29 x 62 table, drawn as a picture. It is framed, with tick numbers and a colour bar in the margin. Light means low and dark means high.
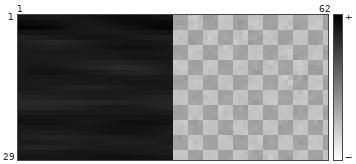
The table splits into one row of 2 panels. Panel 1,1: very high, streaked across, faint in contrast. Panel 1,2: low, checkered.
